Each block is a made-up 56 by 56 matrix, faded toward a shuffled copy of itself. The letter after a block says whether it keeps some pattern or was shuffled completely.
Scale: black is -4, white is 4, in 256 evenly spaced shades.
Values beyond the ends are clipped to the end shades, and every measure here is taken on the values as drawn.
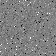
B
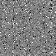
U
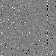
U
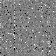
U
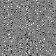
U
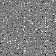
U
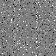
U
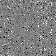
U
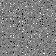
U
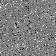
B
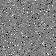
B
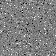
B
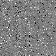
U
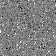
B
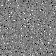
B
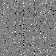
U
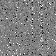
U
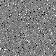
B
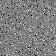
B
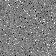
B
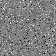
B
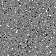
B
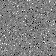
B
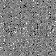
U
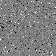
B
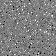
B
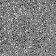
U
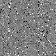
U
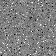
B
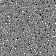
B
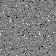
B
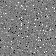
B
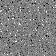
B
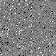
U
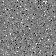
B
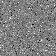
B
